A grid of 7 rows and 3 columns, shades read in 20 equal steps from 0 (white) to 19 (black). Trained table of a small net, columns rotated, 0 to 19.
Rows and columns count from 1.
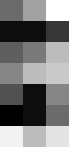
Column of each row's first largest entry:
1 1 1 1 2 1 2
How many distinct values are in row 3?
3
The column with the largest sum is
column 1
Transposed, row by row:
11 18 12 9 13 19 1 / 7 18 10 5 18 18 5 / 0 15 5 4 9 11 2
